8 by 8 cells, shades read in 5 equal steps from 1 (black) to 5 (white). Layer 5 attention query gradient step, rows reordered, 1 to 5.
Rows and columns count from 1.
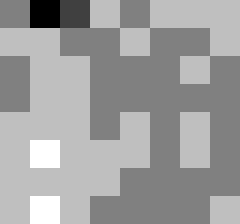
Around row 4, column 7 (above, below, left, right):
4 4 3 3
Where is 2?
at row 1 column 3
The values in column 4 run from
3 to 4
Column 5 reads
3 4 3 3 4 4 3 3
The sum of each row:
25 28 27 26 29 31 28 29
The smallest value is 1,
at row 1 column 2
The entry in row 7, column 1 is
4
